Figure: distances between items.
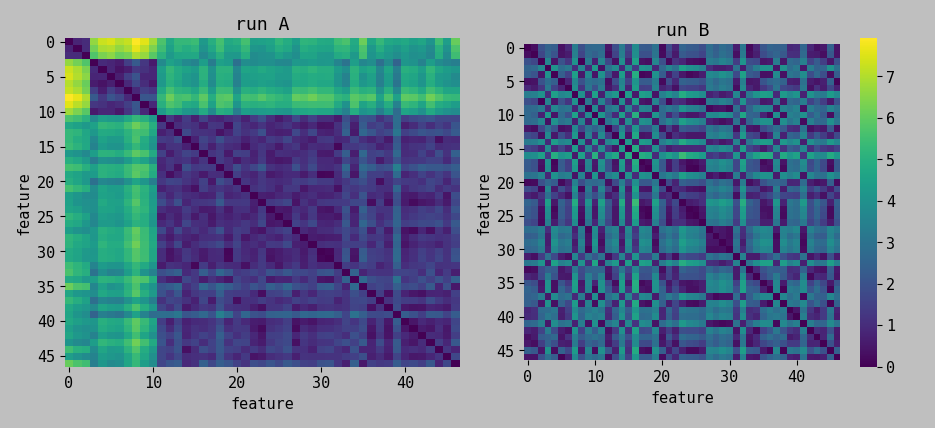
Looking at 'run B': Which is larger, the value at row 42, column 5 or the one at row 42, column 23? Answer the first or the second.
the second
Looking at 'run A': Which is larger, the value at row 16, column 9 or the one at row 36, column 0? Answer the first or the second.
the first
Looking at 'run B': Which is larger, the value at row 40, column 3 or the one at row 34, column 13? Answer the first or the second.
the first
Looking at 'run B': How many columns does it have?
47
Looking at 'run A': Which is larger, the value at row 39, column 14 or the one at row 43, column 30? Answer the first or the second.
the first
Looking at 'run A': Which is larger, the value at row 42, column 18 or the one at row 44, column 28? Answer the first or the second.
the first
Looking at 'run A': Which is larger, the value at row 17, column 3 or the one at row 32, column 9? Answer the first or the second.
the second
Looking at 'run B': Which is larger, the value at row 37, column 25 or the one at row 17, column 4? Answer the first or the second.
the first
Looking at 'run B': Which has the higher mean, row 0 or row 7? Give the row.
7
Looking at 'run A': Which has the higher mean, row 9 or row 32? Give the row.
9
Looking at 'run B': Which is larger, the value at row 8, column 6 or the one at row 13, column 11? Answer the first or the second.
the second
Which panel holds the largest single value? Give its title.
run A
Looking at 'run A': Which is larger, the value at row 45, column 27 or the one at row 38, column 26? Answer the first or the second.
the second
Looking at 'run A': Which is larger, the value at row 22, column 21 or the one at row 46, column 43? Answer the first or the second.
the second
